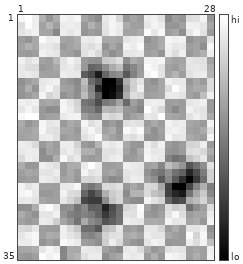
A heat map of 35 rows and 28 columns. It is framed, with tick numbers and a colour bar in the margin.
There are three dips. No overall slope runs across the table. On average the colour sits 70% of the way up the scale. Neither half mirrors the other. No single row or column stands out from its neighbours.
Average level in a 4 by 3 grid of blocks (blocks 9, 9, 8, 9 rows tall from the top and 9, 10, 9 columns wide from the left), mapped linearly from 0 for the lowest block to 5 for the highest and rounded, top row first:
5 3 5
4 1 4
5 4 0
4 2 4
